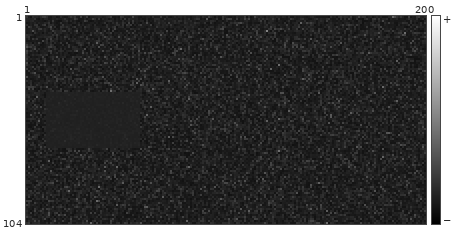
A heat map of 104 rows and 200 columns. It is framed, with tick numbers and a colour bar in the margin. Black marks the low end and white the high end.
No row or column stands out. In the middle left lies a patch that is calmer than the rest. No regular stripes run through it. The grain is fine, like static. The middle left is the calmest part. The values are skewed, with a long tail toward high values.
